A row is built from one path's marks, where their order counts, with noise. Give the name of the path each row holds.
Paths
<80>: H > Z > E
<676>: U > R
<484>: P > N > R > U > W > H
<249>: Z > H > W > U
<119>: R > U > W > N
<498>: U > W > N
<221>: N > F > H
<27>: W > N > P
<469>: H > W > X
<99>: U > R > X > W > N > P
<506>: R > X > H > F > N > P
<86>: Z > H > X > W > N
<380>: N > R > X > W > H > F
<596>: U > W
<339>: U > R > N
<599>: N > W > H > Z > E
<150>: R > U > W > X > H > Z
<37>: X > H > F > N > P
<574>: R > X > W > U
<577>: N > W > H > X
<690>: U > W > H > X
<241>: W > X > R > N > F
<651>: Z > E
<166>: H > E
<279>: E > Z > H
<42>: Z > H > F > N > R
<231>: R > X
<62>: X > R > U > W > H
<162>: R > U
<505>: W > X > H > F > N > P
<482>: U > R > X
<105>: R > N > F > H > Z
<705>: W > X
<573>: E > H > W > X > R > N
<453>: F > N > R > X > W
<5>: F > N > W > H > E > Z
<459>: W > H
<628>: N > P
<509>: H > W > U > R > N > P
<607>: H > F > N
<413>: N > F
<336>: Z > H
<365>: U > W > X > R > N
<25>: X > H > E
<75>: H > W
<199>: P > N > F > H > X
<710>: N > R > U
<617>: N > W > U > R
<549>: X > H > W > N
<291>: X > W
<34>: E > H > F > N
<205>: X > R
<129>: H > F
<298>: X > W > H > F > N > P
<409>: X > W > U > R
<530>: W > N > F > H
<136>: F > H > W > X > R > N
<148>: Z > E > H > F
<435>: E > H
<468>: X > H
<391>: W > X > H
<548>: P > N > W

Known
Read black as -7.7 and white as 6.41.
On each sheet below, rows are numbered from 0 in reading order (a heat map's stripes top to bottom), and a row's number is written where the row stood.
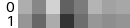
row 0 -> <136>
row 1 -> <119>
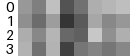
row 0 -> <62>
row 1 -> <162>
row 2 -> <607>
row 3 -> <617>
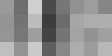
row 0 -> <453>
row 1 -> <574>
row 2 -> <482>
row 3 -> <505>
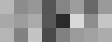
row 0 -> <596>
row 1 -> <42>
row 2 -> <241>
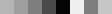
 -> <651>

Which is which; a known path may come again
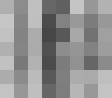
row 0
<607>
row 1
<530>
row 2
<599>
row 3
<365>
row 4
<27>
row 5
<409>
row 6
<391>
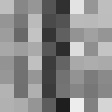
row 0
<34>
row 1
<205>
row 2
<380>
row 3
<42>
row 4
<574>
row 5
<339>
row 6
<617>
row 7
<336>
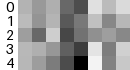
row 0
<25>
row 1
<509>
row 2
<453>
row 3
<249>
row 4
<651>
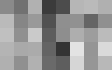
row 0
<231>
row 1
<498>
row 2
<505>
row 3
<86>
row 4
<129>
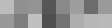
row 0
<596>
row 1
<62>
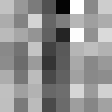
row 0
<279>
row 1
<136>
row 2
<80>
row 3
<506>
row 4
<162>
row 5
<221>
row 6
<469>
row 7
<577>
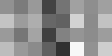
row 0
<482>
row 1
<75>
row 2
<99>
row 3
<166>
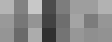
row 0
<241>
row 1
<676>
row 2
<119>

